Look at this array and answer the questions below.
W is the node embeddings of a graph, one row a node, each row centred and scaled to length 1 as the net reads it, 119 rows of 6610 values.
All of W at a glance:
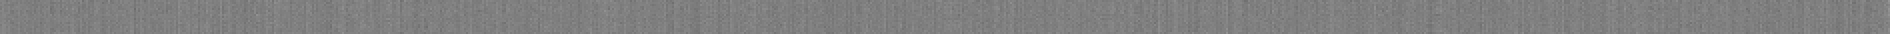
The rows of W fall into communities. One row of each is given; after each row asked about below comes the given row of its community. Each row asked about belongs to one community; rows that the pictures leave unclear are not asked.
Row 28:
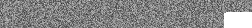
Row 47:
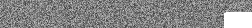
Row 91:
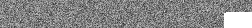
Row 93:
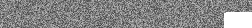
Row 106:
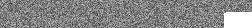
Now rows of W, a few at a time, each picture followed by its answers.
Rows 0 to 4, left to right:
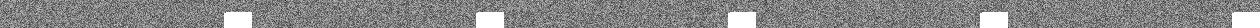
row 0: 91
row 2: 28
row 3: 106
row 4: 28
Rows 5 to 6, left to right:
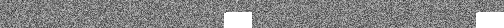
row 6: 47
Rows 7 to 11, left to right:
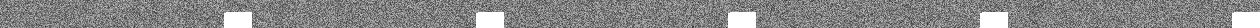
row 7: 47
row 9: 93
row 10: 106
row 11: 93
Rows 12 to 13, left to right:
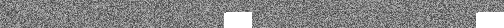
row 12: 91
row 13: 47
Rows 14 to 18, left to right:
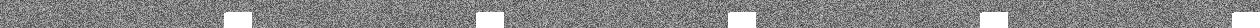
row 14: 28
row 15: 47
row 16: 28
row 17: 106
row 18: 106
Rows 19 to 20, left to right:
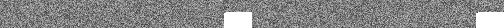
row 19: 47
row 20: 91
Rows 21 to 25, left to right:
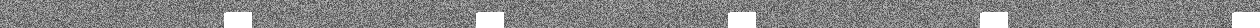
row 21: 28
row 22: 47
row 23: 47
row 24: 93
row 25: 93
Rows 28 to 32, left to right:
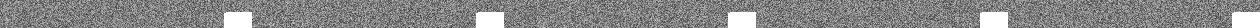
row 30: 106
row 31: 28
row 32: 93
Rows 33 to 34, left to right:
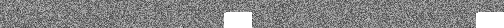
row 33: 28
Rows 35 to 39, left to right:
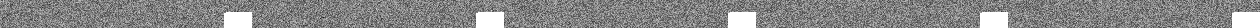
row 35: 106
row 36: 47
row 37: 93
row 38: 106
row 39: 93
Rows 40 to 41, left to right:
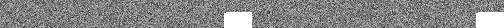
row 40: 91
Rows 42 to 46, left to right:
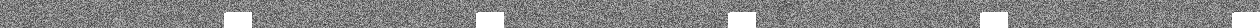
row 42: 28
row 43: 28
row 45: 93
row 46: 91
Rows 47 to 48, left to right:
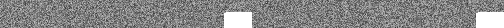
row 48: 93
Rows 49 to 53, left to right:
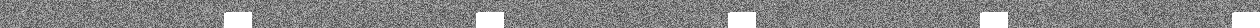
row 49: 91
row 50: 47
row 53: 47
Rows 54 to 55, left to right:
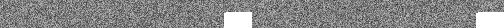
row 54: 47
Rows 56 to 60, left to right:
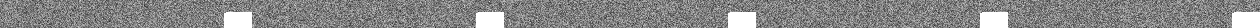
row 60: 93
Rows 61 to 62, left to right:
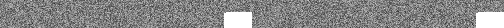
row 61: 91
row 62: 47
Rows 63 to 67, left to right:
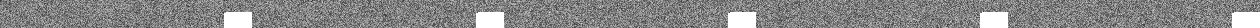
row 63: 47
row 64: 28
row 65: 91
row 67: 106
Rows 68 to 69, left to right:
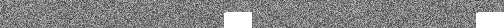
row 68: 47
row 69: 28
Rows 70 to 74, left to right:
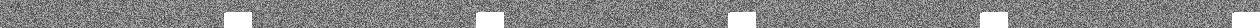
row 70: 93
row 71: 93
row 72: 91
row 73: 28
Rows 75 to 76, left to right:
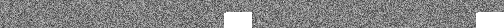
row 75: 28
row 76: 28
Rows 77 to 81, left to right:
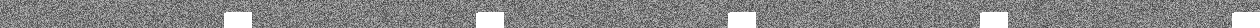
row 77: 47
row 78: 28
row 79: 106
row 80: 47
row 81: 93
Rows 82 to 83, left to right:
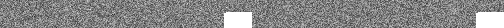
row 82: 106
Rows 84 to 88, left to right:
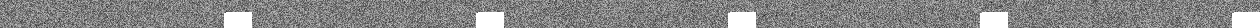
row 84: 91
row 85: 91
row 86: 47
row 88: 93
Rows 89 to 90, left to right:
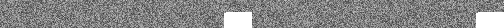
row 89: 93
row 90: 28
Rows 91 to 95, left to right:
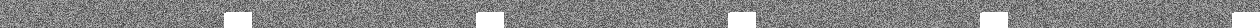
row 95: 47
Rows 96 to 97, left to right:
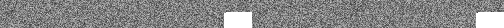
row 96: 91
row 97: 91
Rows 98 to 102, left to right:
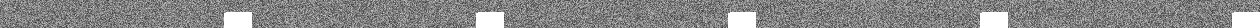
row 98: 93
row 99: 106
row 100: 28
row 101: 47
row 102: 47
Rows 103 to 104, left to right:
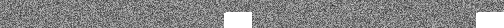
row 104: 93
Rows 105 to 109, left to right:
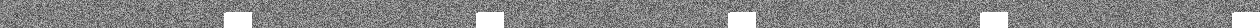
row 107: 91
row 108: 93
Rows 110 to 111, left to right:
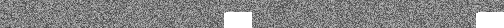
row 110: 93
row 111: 93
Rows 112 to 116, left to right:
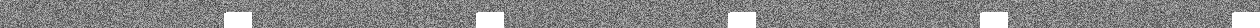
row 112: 93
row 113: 47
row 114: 28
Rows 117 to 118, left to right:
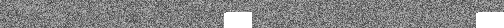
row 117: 28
